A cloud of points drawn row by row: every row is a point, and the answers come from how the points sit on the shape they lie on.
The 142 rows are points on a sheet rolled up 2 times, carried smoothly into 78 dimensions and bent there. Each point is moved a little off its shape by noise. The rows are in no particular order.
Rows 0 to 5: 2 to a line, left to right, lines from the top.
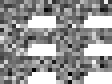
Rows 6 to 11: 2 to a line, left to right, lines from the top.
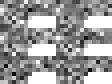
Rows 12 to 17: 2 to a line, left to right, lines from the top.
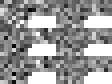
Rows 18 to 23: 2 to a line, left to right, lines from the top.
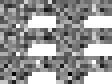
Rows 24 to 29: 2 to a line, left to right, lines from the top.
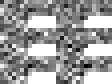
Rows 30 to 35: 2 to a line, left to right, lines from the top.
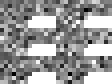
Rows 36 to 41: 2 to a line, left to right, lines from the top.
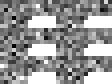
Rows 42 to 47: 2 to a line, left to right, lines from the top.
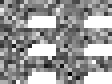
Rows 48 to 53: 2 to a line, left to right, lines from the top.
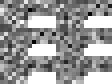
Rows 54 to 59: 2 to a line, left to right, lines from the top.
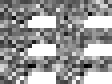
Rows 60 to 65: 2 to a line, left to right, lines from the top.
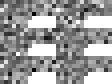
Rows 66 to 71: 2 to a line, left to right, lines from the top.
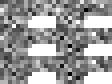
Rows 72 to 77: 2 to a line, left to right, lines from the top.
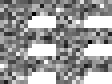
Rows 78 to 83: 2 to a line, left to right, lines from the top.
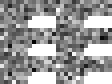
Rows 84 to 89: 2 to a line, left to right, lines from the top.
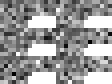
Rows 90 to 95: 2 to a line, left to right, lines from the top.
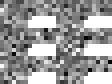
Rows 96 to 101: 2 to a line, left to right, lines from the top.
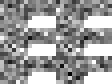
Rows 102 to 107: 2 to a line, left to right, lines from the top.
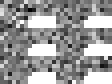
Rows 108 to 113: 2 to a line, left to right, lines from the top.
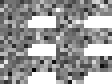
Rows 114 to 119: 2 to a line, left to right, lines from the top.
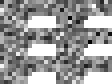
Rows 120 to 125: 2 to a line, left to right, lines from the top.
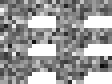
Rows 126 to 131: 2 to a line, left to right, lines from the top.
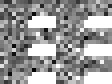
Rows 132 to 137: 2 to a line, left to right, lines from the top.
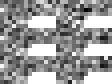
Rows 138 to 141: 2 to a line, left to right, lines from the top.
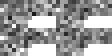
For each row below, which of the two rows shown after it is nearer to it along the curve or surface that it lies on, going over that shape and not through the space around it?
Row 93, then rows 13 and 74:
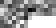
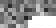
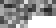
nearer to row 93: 74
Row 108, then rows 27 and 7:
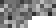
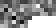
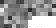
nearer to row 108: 7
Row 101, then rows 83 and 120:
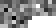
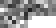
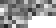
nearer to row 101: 120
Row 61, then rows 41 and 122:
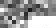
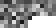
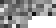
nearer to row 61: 122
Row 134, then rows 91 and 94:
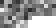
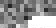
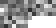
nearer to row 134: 91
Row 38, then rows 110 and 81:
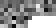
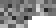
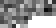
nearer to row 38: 81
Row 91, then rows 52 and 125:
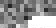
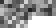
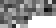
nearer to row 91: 52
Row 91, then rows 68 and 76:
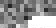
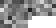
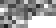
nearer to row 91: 68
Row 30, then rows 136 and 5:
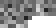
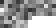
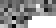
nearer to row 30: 136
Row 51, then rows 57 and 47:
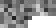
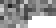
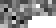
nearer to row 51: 57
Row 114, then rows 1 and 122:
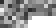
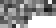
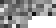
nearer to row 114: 1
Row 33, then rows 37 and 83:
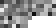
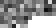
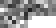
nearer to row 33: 83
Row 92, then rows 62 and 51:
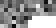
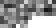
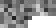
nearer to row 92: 62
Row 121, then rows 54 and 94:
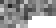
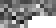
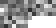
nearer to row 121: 54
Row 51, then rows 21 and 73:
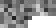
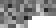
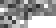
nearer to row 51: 21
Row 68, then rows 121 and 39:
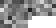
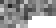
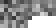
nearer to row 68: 39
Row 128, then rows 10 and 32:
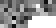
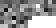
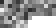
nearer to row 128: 10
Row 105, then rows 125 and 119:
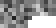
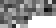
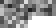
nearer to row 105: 119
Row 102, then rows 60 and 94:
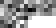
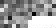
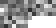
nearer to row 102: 94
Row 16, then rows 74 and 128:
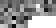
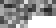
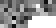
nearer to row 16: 128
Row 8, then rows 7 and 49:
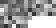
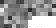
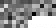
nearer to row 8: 49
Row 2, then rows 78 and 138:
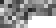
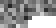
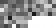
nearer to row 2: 78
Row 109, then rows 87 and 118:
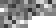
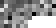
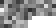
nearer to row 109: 87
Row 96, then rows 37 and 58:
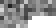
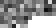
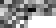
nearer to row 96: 37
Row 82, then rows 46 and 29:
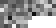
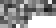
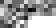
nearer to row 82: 29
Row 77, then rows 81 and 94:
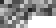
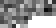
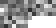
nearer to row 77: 81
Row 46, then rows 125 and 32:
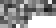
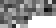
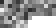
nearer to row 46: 125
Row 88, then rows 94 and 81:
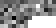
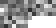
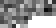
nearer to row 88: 81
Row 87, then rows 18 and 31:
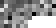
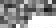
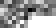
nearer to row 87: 31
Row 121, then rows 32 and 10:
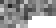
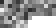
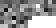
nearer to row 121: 32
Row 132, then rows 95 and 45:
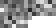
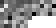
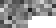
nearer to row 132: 95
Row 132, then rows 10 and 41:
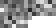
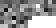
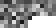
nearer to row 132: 41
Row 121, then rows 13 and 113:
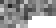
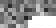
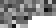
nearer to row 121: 13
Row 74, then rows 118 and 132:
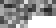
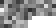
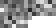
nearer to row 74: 118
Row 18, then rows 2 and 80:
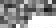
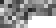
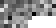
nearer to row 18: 2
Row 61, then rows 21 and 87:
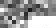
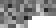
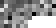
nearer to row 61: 87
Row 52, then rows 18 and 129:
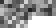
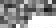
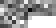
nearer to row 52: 18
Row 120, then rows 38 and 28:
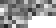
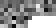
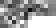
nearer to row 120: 28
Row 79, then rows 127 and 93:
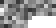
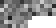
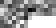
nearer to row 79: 127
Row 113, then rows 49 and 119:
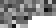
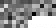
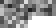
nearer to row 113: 119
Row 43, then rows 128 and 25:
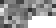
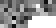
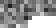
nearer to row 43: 25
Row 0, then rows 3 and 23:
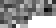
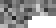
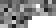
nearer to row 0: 23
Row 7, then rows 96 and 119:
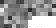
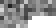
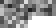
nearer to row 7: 119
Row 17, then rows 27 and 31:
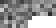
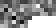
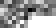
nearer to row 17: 27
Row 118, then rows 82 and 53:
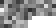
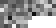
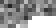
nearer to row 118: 53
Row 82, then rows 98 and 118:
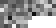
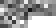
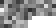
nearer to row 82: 98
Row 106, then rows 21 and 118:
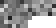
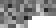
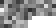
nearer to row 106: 118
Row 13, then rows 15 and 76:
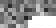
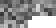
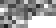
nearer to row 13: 15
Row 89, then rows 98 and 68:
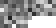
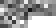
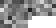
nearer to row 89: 98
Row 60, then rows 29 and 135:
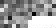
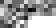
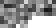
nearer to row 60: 29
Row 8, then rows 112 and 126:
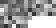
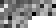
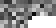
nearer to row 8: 112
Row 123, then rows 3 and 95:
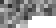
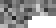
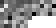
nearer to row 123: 3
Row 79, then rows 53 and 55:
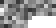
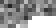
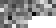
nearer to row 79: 53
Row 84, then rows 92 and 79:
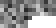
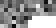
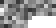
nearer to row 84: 79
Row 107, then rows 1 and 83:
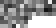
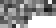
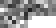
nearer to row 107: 1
